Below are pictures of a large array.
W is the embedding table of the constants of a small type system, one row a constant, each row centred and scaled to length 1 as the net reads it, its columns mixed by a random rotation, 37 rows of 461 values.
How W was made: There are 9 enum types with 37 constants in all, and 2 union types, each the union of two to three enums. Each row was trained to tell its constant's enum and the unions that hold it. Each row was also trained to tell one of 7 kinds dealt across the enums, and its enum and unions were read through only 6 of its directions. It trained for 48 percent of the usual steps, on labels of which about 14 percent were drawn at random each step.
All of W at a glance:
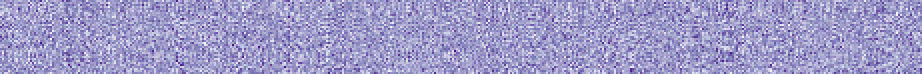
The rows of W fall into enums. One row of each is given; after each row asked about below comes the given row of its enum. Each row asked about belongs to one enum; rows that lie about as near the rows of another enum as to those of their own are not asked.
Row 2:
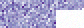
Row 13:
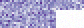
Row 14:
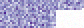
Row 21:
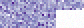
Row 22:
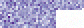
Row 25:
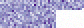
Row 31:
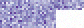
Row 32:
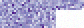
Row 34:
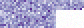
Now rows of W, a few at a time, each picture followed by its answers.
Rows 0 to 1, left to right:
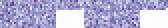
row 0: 22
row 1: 25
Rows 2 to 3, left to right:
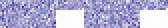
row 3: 25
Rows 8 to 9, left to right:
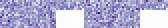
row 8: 2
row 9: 32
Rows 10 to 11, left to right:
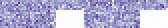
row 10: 25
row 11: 13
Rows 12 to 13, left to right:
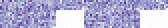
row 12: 32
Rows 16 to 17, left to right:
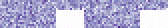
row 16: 21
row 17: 22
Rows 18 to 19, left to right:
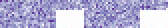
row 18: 13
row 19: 32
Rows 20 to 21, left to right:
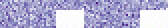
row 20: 2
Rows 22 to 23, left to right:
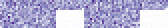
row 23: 14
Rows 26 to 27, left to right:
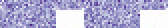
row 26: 13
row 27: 22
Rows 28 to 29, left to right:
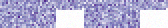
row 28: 21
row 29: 2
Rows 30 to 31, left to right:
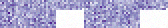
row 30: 2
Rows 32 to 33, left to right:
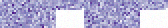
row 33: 22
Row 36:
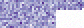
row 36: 32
